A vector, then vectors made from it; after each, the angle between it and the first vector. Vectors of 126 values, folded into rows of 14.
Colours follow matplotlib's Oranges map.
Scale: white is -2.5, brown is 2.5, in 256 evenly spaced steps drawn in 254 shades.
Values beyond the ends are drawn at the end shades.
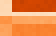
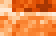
nearly parallel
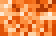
partly aligned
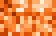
partly opposed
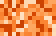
orthogonal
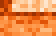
nearly opposite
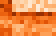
nearly opposite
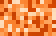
orthogonal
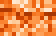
partly opposed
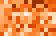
partly aligned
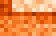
nearly opposite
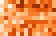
partly aligned
